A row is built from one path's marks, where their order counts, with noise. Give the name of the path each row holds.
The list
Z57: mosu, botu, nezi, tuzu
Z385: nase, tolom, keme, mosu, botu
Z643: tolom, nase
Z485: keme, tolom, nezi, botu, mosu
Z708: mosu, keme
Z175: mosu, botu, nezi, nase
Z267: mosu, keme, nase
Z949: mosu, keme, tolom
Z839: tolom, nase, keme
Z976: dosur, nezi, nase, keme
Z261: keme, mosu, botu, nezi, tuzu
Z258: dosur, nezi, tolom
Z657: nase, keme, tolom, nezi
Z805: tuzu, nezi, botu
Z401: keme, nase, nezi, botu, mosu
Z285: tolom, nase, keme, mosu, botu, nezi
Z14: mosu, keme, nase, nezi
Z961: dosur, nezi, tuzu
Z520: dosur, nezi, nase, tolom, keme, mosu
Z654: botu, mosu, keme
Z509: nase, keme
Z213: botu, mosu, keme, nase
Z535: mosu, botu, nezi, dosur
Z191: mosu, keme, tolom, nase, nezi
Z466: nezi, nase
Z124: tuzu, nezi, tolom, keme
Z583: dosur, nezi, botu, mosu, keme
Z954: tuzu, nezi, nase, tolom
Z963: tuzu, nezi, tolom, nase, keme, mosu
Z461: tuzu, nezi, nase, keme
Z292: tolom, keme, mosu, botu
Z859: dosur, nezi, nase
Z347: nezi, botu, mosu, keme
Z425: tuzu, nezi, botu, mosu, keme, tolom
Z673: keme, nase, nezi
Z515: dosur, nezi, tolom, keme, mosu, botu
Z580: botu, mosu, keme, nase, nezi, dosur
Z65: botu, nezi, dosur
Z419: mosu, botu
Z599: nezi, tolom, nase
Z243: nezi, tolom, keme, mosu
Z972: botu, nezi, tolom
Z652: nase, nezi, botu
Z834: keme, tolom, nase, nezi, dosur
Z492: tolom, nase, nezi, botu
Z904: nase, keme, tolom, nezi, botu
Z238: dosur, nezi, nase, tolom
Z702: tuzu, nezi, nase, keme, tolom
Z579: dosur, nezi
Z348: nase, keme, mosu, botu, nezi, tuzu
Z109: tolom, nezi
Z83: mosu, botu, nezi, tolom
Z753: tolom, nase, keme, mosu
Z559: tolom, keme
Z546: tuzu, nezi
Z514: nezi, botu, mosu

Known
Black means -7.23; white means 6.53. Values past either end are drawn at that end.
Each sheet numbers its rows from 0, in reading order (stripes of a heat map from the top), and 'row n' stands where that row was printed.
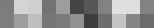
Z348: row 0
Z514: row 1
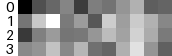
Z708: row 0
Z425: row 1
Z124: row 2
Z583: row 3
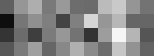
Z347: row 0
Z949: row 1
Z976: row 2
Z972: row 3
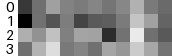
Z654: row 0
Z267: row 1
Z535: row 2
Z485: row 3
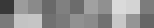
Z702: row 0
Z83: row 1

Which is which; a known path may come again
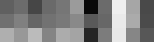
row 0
Z859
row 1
Z238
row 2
Z535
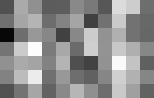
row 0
Z954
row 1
Z514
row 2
Z949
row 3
Z425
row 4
Z580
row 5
Z261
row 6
Z972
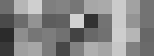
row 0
Z485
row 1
Z546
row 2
Z213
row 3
Z243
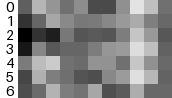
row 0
Z401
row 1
Z654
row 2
Z509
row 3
Z657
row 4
Z83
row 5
Z191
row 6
Z419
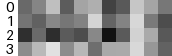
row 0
Z805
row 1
Z258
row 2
Z466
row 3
Z515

